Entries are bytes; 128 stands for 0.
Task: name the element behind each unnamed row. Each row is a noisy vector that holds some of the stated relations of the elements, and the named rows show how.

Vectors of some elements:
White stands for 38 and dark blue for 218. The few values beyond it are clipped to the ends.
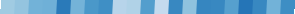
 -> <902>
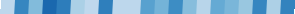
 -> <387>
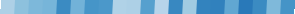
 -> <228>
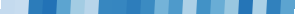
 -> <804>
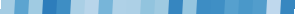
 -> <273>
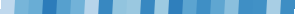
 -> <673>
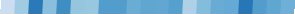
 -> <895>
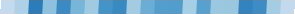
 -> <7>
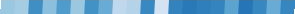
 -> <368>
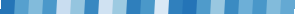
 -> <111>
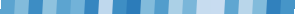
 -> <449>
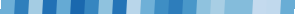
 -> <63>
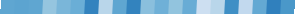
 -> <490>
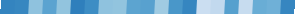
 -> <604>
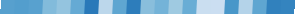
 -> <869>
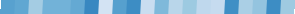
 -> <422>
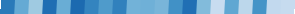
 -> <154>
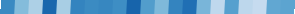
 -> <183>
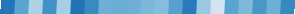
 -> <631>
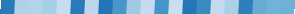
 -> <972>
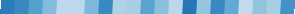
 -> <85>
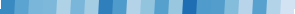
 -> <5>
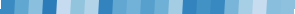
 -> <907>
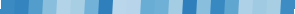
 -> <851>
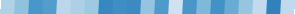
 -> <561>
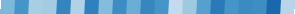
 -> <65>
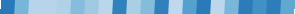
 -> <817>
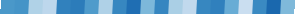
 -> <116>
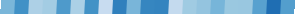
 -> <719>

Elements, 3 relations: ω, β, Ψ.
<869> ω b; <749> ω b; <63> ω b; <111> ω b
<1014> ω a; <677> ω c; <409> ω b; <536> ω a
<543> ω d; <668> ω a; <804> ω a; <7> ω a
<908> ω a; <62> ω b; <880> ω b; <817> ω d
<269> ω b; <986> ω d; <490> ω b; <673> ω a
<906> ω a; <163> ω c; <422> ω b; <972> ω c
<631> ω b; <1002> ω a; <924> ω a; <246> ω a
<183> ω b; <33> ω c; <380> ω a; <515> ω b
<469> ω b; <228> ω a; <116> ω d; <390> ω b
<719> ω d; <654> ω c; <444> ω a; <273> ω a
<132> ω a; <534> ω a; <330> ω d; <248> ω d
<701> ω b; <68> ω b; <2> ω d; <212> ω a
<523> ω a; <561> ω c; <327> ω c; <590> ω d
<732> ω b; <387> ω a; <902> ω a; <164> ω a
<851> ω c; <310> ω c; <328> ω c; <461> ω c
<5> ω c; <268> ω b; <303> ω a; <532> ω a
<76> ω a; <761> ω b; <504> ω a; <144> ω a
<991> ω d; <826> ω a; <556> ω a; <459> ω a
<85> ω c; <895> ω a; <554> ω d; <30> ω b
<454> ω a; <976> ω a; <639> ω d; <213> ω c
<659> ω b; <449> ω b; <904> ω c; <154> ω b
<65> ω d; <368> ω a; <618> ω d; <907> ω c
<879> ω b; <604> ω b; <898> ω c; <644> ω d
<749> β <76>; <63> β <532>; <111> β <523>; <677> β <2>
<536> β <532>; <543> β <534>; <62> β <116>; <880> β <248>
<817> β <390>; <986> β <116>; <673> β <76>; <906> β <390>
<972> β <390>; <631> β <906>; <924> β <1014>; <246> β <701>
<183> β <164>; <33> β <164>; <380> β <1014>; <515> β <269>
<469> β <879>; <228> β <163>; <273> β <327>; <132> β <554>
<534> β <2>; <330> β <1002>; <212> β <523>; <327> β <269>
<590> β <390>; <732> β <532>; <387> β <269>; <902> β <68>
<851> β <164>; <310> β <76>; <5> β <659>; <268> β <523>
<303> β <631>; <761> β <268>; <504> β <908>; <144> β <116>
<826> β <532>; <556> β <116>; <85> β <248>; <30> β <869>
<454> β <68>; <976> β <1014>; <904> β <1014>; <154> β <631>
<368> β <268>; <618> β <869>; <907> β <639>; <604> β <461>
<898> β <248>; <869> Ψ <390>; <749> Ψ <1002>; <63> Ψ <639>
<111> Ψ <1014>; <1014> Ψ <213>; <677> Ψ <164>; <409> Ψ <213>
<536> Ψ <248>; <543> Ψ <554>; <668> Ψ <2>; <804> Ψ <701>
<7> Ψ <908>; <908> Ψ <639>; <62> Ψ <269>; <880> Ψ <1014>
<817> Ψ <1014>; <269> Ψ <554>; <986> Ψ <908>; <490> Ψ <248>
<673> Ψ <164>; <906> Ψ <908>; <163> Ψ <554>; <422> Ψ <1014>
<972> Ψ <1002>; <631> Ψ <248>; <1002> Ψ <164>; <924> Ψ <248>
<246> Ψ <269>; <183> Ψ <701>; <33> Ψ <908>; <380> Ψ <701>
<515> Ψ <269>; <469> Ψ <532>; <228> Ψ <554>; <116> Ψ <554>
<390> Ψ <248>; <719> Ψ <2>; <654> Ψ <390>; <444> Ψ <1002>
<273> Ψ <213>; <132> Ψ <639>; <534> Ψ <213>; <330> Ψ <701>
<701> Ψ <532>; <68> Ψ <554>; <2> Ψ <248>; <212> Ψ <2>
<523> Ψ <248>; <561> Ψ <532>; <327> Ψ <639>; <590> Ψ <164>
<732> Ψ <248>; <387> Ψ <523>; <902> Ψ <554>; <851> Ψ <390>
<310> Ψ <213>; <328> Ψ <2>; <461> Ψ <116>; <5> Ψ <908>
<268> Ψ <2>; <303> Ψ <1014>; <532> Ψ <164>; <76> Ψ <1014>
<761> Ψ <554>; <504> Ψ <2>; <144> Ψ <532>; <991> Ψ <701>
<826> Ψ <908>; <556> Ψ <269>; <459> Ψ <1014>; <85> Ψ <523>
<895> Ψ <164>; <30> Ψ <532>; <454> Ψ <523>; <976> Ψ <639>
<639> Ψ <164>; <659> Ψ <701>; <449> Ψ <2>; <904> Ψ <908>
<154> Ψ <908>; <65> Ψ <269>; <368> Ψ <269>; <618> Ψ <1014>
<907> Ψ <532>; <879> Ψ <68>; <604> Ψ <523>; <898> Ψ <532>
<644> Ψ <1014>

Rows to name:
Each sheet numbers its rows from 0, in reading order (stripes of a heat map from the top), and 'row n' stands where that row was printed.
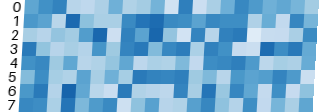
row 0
<213>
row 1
<330>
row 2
<144>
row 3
<590>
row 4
<310>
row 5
<639>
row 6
<327>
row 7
<880>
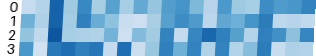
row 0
<668>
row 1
<1014>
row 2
<212>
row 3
<380>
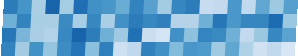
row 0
<749>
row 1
<554>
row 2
<62>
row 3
<904>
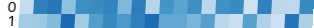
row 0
<536>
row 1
<659>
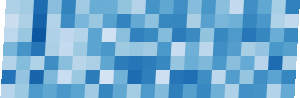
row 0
<504>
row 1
<908>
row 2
<523>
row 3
<654>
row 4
<991>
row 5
<268>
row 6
<132>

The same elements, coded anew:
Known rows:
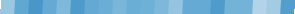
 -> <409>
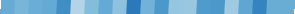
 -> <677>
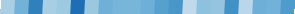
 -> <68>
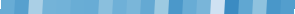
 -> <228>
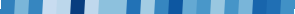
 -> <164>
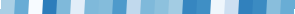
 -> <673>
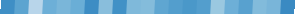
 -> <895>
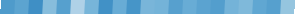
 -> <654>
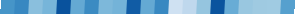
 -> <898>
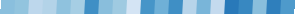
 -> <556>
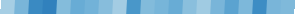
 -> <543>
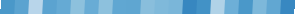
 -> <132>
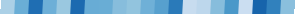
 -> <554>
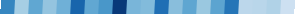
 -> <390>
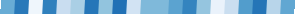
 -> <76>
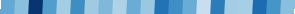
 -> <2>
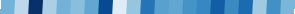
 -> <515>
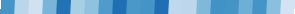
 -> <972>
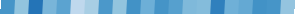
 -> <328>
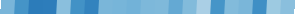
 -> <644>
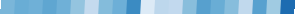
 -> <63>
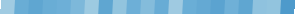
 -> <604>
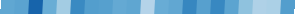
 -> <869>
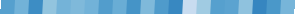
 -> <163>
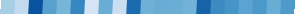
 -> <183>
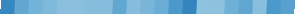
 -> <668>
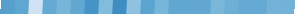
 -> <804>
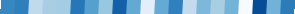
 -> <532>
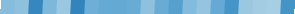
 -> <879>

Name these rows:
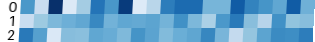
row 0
<269>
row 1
<701>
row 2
<908>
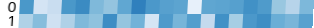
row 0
<154>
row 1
<144>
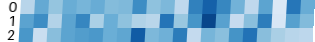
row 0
<924>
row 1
<212>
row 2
<631>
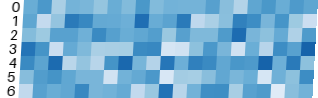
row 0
<454>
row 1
<590>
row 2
<659>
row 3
<826>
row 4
<387>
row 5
<732>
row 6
<761>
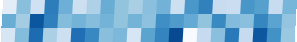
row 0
<749>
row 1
<719>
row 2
<116>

